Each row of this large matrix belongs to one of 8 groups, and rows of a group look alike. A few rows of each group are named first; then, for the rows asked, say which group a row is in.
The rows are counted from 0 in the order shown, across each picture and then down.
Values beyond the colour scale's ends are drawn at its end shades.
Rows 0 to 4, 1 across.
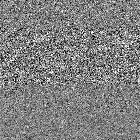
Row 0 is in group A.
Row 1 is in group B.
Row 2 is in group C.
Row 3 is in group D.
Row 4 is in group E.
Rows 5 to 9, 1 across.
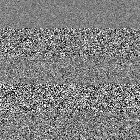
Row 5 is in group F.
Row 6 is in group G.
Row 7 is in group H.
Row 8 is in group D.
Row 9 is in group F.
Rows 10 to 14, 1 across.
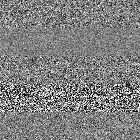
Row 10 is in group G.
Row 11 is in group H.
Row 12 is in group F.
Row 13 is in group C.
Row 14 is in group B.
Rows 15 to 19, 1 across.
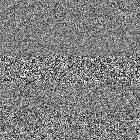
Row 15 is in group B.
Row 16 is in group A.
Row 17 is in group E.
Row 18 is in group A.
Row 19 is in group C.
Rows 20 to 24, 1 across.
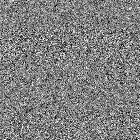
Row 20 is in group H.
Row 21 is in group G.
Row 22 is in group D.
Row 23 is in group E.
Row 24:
A
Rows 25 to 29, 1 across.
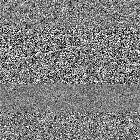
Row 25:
E
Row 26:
G
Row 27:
F
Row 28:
C
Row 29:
A
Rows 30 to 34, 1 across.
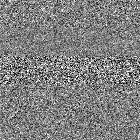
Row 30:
H
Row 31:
B
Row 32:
A
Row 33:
H
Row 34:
C
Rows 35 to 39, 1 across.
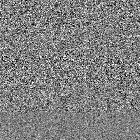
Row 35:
G
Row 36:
H
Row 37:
D
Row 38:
H
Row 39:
G
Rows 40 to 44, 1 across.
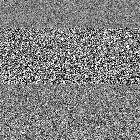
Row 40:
D
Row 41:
A
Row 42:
G
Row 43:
A
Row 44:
E
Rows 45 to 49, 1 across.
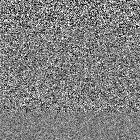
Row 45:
A
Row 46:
H
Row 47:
G
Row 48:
E
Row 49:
A
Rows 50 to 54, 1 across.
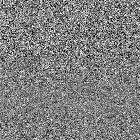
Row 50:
D
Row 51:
F
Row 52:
C
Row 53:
E
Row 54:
G
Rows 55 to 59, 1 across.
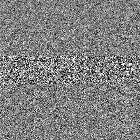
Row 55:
A
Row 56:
H
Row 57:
H
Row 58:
B
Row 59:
B
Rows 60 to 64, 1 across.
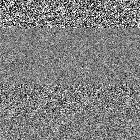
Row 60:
C
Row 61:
F
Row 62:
D
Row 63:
G
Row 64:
H
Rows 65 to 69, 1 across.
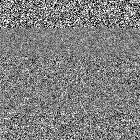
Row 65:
A
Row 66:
A
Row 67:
F
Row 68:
E
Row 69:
H
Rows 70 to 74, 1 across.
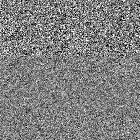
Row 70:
G
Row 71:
D
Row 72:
B
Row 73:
E
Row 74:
A
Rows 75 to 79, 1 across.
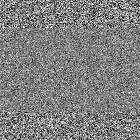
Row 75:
B
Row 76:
B
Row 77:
F
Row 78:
H
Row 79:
H
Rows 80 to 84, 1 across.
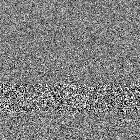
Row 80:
E
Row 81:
B
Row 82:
A
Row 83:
D
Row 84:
H
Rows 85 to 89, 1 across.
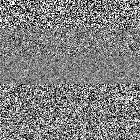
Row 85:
C
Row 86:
A
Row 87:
E
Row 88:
B
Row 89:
F
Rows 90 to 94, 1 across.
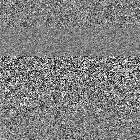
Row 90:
D
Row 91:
G
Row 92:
B
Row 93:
E
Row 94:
H
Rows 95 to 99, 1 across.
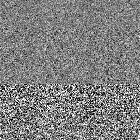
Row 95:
C
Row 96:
D
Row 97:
D
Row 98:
C
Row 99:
C
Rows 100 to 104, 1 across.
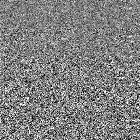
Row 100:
H
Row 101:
H
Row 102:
E
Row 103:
E
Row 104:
F
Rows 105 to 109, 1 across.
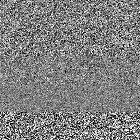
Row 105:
B
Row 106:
B
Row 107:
C
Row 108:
G
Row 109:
B
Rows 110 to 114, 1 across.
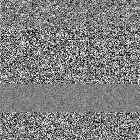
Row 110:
F
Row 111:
F
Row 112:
C
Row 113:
D
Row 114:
C
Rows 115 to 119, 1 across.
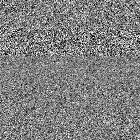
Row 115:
D
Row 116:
B
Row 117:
F
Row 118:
G
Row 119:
A
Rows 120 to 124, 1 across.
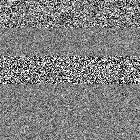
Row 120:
H
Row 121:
B
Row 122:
A
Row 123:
A
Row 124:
E
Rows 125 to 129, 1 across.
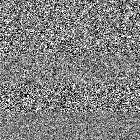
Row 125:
A
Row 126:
H
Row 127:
E
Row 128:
G
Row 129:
F
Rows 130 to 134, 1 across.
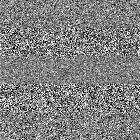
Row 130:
A
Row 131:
C
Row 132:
H
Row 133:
D
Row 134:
G
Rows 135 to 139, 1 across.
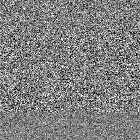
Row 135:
C
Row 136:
A
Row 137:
H
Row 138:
C
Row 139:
C
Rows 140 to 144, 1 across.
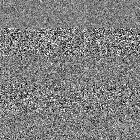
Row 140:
D
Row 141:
H
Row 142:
G
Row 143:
G
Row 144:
B
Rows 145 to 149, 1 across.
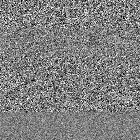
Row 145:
G
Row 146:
B
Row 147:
G
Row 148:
B
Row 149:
A
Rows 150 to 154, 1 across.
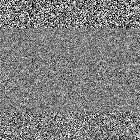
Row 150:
F
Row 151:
A
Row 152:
F
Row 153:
E
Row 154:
A
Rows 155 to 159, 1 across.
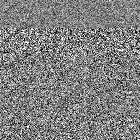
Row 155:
E
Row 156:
E
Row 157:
D
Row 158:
H
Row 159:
A
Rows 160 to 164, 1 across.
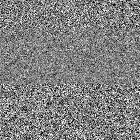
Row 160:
A
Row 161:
D
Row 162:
E
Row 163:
D
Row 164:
E
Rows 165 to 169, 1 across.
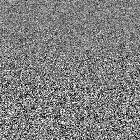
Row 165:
H
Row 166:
G
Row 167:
A
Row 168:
G
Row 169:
H
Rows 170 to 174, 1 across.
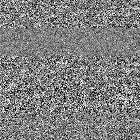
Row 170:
F
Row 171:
A
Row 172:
F
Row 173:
B
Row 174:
F
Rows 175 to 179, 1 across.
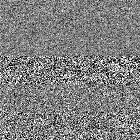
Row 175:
H
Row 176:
F
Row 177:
B
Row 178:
A
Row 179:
B
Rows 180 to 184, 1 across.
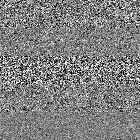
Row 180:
B
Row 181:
C
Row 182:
G
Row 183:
D
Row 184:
A
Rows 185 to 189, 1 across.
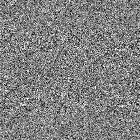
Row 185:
C
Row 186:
E
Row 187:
A
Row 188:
E
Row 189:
H
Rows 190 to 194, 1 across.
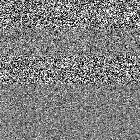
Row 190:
A
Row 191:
D
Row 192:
H
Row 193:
G
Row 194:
G
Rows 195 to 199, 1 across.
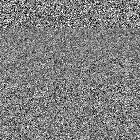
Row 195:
A
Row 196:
G
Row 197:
B
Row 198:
B
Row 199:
A
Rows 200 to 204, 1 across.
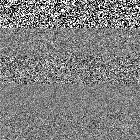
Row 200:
H
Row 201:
H
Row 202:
C
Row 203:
B
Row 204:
B
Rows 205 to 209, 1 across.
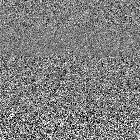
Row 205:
D
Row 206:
A
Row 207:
G
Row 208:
F
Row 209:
C
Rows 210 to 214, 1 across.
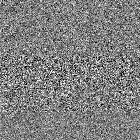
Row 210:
D
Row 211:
D
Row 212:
G
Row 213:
H
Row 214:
C
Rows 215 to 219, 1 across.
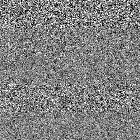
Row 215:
G
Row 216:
G
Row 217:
D
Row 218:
H
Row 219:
H
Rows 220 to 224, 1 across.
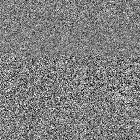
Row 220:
A
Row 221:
E
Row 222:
F
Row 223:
B
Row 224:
F
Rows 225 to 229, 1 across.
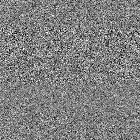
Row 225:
F
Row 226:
D
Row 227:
B
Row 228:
E
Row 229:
F
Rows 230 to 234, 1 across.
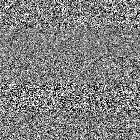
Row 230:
E
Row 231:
H
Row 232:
A
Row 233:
H
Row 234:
F
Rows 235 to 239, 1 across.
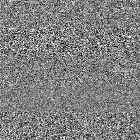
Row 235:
H
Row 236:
H
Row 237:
B
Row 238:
H
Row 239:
G
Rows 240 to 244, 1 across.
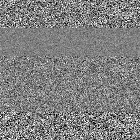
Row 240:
B
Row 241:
C
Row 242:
B
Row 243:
A
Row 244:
B
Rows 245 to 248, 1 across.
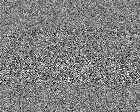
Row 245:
E
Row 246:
F
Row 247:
A
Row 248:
A
